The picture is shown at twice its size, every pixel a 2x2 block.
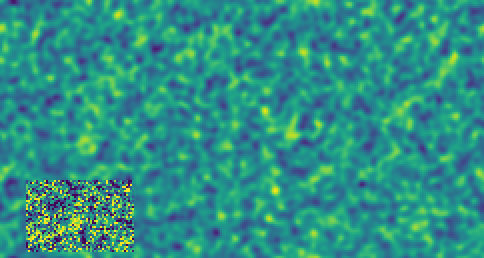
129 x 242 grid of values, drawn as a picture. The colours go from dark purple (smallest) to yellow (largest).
Odd patch: rougher, in the bottom left. Stripes: none. Grain: blotchy. Roughest part: bottom left. Slope: none.
